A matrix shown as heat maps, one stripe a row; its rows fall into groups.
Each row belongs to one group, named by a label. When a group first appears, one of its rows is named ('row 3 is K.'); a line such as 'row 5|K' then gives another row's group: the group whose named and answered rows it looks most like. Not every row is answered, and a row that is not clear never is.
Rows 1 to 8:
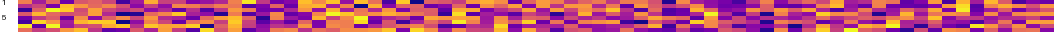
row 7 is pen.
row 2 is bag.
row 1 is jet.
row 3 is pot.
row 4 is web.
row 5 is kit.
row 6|pot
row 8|web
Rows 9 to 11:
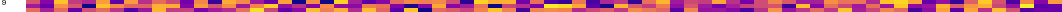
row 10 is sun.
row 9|pen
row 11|jet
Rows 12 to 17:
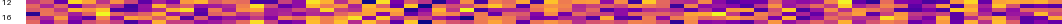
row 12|bag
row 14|web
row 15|kit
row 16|pen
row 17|jet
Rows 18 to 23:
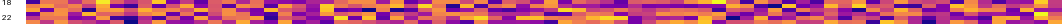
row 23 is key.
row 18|kit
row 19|web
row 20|sun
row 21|kit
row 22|pot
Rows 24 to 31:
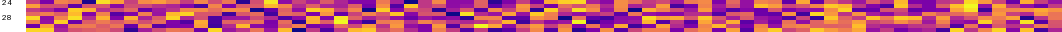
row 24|sun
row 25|key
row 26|bag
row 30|pot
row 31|key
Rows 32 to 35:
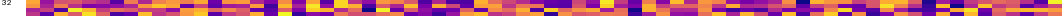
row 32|pen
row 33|pen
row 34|bag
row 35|pot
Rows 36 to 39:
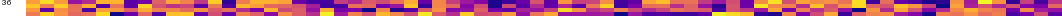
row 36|key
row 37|key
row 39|web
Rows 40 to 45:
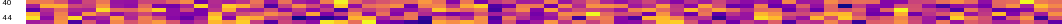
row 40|web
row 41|pot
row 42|kit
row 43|key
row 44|key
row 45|kit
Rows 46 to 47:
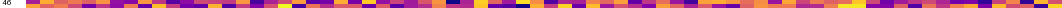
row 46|pot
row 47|key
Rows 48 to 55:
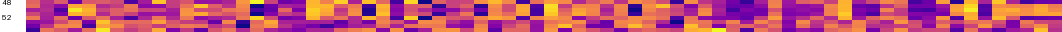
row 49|bag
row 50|bag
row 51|bag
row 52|jet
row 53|sun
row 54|sun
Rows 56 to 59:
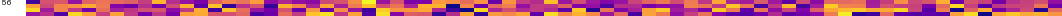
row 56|kit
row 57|web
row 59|bag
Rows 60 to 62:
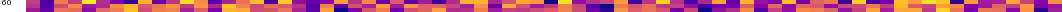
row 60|pot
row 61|sun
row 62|sun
